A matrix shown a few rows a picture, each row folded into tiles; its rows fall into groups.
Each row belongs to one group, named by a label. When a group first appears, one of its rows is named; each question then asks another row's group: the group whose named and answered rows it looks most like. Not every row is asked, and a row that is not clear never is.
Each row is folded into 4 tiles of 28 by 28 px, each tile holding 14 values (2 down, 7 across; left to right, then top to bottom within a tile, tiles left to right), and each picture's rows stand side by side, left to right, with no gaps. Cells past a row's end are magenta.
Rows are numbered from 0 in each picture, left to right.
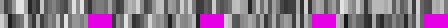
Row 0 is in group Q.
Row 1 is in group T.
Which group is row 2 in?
Q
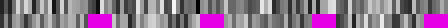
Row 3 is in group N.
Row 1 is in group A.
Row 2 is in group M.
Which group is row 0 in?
T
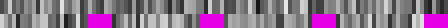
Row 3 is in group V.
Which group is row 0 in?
A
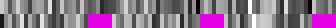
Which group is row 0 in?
V
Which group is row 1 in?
Q
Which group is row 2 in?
A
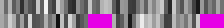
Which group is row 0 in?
M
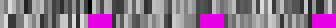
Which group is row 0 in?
Q
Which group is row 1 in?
T
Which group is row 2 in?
M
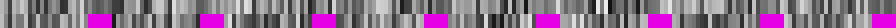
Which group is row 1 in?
T
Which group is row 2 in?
Q
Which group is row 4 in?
Q
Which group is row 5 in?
M
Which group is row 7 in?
Q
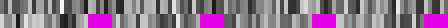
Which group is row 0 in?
A
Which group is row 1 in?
V
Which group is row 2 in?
N
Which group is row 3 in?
A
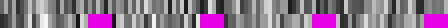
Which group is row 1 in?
V
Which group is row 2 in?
N
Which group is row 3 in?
A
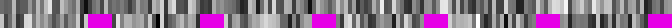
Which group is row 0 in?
A
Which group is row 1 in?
T
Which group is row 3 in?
M
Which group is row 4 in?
M
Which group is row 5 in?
Q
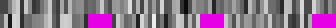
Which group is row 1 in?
V
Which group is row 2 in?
A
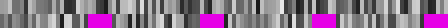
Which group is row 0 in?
N
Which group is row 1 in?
M
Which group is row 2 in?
M
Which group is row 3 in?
T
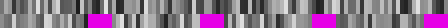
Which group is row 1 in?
V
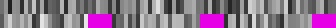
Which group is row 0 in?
V
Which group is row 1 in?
N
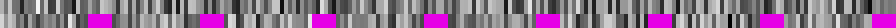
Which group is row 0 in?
M
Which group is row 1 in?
N
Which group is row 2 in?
V
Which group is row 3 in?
T
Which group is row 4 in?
N
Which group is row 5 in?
M
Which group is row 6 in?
M
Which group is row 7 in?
A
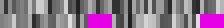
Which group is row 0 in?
M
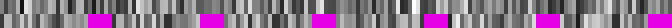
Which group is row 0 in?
V
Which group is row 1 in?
V
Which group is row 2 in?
V
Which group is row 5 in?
A
